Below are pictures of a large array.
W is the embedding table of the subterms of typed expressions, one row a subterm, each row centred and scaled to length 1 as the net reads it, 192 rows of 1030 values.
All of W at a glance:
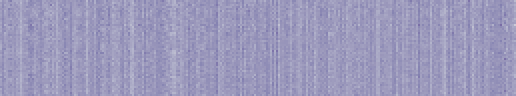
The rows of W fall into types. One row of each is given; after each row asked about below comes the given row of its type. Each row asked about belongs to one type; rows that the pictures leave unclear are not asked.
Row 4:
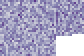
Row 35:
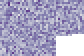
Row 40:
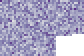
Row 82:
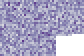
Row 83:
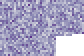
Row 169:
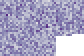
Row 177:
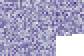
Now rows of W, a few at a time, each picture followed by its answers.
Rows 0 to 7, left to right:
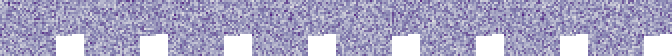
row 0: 35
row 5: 40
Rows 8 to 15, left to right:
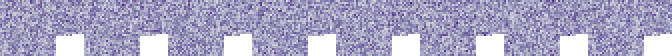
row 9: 35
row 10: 83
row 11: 35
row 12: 177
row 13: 40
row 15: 83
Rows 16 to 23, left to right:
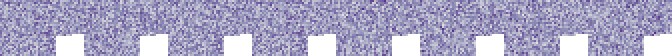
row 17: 169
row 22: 82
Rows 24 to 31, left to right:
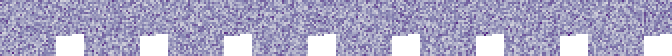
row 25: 82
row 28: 4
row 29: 82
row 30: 82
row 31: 4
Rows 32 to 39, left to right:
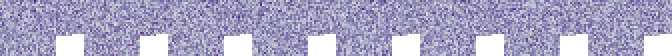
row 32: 4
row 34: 4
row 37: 4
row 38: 177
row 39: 177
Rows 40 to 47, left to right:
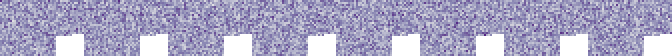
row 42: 169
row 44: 177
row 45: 40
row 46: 82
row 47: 83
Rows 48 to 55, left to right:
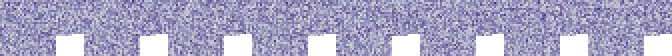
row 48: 82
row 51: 82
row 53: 177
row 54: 82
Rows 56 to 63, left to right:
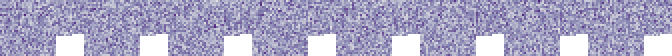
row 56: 83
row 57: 177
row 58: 169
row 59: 35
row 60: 169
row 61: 4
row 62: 4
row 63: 82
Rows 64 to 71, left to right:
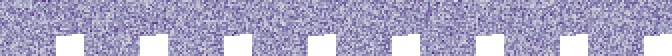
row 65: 169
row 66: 35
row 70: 35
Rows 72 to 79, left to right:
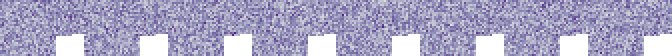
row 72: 4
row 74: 82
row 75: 83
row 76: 169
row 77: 40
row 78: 40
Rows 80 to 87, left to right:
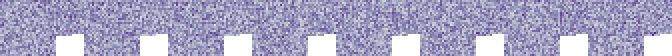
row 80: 4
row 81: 82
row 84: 169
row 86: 4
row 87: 82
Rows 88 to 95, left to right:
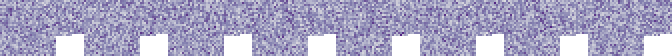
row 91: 169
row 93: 35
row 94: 169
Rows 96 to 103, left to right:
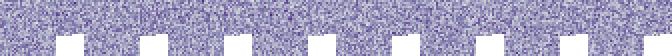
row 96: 177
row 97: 4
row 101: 83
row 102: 35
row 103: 40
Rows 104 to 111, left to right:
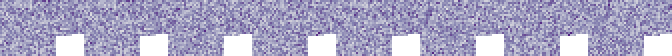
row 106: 177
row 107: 35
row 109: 35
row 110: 82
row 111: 83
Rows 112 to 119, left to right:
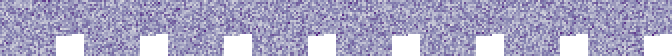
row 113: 177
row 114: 177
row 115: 82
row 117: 40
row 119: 35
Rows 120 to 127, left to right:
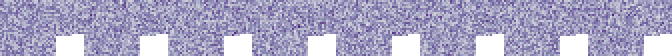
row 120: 169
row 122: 35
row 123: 169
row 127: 83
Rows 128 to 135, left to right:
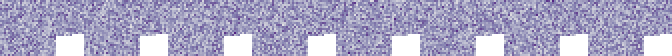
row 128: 83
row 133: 177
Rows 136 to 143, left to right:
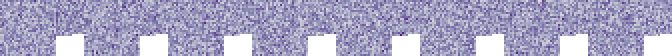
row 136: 4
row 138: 82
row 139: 83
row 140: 40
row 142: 169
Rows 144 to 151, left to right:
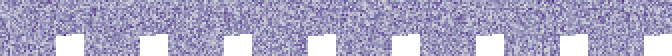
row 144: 177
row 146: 169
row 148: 40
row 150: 82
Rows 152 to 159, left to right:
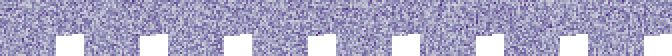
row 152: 177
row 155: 35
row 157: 4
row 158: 83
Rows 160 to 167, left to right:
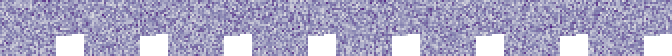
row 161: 177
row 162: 4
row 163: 82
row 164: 82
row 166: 4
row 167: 35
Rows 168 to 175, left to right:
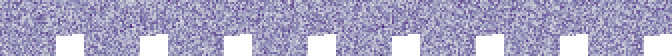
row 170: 40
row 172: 4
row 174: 40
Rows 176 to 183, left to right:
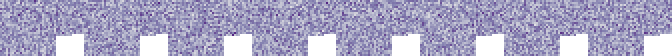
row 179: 35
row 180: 40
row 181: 177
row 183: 82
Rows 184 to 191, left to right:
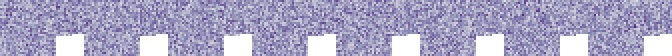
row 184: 35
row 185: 4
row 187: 83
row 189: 83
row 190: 83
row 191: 169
